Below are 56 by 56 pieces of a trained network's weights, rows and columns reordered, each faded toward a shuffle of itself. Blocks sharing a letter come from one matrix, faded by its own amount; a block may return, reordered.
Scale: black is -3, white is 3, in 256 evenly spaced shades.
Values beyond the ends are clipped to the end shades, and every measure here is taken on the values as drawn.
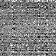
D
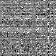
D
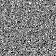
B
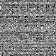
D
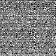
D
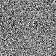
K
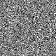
K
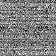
D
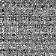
D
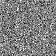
K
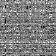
D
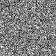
B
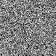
B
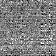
D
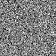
K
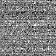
D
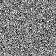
K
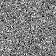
B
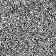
K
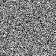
B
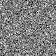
K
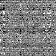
D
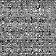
D
